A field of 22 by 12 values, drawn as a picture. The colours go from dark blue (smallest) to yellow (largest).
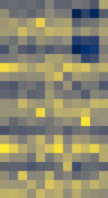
Odd patch: lower, in the top right. Stripes: horizontal, repeating 5 times. Ninth with the lowest average: top right.
